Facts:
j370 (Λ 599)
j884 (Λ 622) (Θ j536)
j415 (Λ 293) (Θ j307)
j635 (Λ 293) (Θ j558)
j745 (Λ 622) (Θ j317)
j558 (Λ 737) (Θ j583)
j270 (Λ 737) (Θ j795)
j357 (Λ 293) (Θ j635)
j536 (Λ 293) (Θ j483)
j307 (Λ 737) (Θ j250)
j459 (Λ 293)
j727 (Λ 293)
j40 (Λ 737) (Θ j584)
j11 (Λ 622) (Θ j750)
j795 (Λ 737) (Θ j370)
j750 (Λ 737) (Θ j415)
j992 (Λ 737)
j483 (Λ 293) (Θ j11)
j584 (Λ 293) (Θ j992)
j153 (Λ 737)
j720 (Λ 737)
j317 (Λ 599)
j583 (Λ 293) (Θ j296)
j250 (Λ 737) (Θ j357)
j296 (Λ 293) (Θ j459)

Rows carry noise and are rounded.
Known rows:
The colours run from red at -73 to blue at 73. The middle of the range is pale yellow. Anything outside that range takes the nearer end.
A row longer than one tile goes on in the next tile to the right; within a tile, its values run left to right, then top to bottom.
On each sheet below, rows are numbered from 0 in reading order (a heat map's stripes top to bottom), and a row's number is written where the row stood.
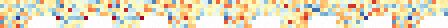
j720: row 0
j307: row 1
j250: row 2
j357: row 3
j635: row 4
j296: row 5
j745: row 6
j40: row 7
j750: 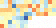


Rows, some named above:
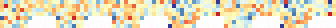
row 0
j483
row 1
j415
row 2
j357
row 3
j317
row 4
j750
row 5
j317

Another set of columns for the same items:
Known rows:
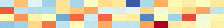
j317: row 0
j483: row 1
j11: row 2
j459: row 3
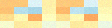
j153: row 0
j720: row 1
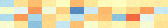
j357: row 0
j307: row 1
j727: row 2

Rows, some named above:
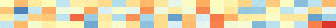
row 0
j307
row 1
j635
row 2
j357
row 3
j415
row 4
j558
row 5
j745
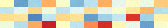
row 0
j884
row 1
j745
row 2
j583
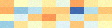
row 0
j750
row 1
j250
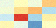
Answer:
j583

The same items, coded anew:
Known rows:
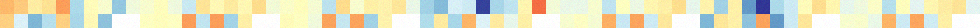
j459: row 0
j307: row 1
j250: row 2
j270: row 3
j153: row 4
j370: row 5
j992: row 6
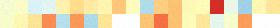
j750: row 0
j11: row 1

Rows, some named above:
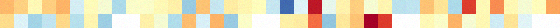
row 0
j583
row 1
j558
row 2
j745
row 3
j536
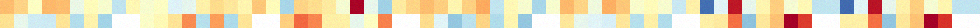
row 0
j635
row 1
j750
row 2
j884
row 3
j296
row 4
j357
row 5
j745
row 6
j745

